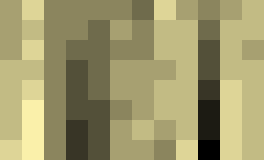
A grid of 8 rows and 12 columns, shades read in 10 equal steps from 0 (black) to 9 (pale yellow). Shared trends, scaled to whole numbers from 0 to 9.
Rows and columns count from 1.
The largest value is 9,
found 3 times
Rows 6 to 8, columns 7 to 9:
6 7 7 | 7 6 7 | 6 5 8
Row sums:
70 70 67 68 70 68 68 67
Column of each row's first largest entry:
2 2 2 1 2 2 2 2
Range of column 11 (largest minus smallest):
2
